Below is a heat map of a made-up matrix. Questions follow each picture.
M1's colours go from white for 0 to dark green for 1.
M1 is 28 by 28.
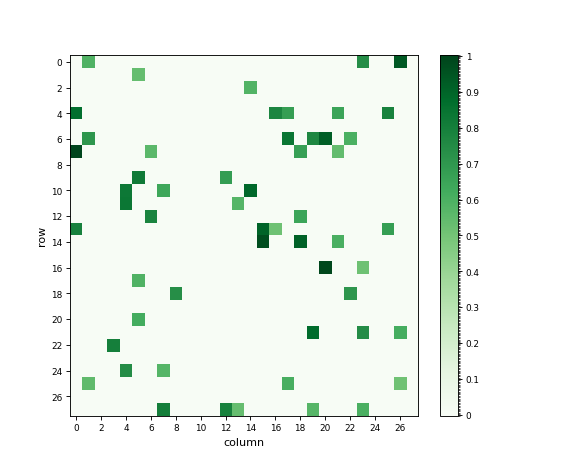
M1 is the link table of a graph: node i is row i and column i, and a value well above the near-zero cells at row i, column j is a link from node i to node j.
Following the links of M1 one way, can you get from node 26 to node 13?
no
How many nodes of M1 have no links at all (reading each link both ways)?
0
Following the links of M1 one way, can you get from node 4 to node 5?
yes
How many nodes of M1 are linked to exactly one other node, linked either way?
3
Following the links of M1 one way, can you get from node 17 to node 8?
no
